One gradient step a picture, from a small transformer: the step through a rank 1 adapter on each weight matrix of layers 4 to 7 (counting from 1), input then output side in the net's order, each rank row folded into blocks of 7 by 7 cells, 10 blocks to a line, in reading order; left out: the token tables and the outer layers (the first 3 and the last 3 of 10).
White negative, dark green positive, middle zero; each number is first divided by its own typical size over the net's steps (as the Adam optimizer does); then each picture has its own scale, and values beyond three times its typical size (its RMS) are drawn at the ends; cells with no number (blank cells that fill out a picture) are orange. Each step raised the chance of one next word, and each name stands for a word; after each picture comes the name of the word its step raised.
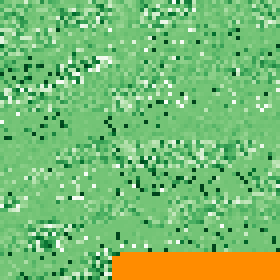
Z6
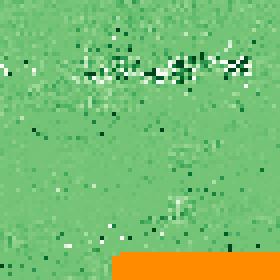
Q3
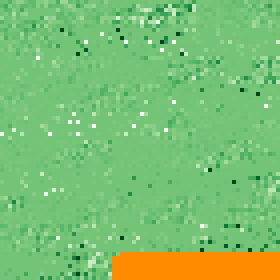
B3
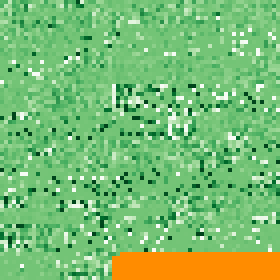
Q3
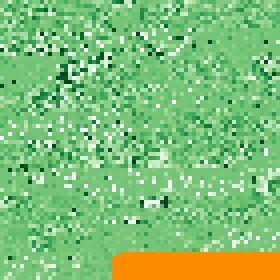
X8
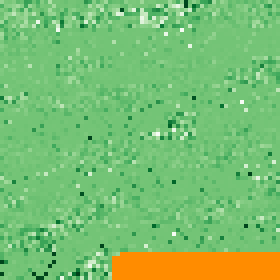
B3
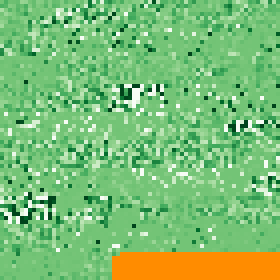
X8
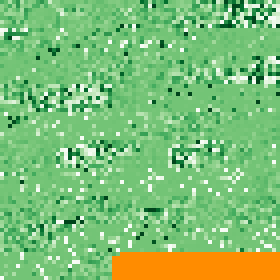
X8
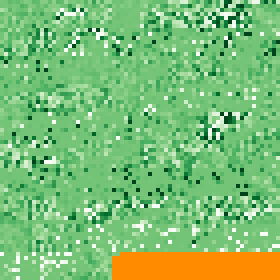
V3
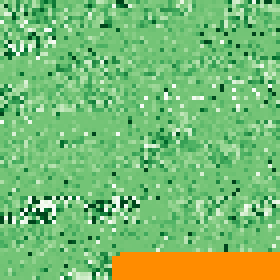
V3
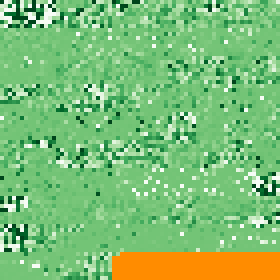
X8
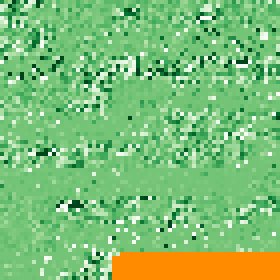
X8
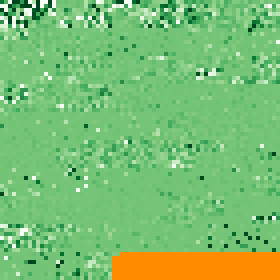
B3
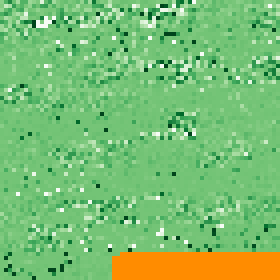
B3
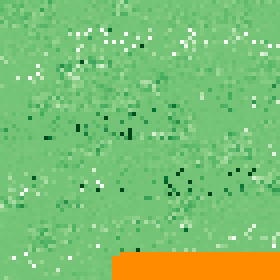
Q3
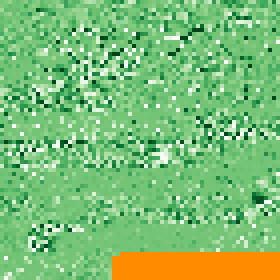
V3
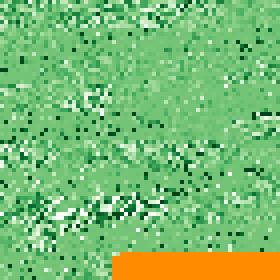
Z6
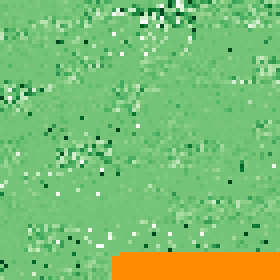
B3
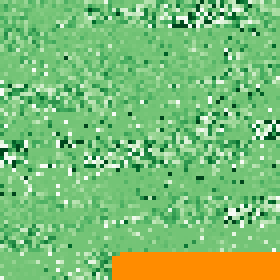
V3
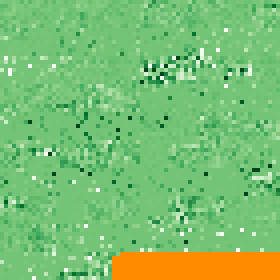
Q3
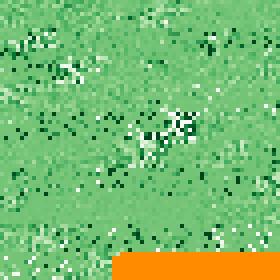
Z6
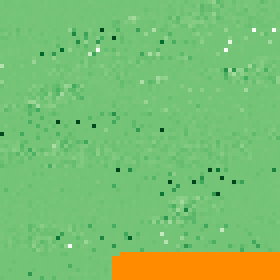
Q3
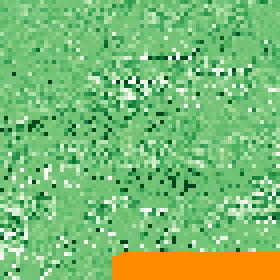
Z6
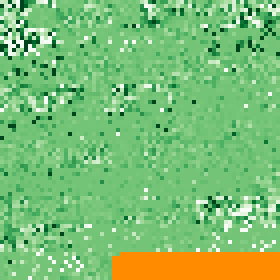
V3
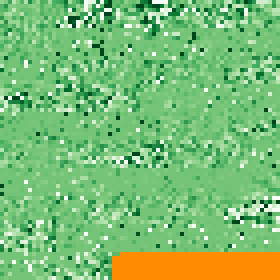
V3
